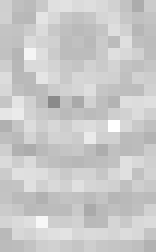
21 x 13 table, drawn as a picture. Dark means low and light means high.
Rings spread out from the top middle. No overall slope runs across the table. On average the colour sits 80% of the way up the scale. No seam splits the table. The top middle is the calmest part. No single row or column stands out from its neighbours.
